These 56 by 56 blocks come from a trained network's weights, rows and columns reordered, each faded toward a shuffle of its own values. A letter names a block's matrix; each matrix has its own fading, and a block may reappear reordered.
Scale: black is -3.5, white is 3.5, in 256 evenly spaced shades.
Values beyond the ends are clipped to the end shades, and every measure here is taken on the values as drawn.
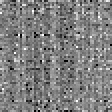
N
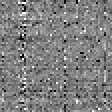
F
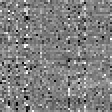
F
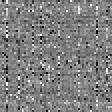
F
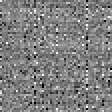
F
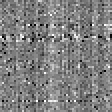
N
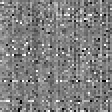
N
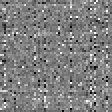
F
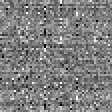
F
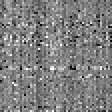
N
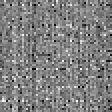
N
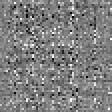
F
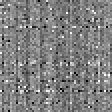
N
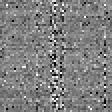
F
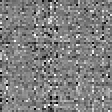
F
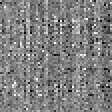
N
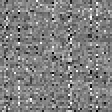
F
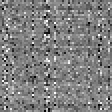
F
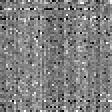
N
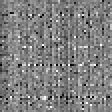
N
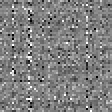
F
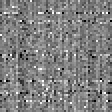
N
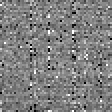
F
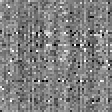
N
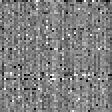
N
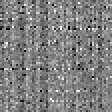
N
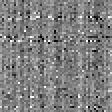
N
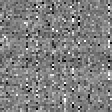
F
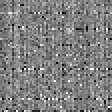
N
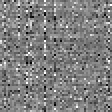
F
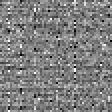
F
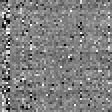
F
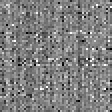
N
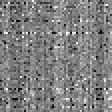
N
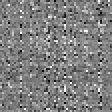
F
